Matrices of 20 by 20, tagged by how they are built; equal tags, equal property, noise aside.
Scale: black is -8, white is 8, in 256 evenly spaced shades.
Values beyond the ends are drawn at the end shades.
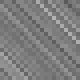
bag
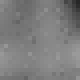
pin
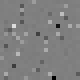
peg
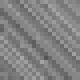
bag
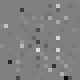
peg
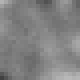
pin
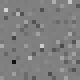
peg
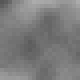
pin
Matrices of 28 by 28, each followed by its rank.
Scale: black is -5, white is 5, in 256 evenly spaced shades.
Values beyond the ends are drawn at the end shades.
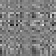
three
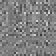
five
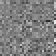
five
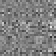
five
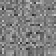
five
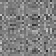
five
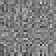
five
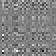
three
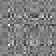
three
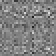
five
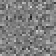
five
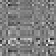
three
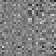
five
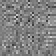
five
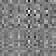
three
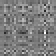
three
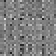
three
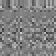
three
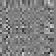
three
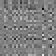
three
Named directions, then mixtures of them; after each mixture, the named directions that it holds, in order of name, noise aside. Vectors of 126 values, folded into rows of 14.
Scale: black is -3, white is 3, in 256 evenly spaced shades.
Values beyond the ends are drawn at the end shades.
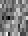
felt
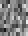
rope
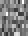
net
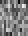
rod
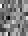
felt, rope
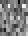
rod, rope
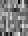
net, rod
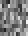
rope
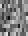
felt, rope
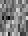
felt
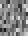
rope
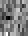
felt, rod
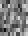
rope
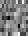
felt, net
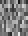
felt, rod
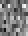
rod, rope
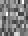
net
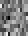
felt, rope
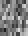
felt, rope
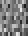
net, rope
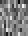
rod
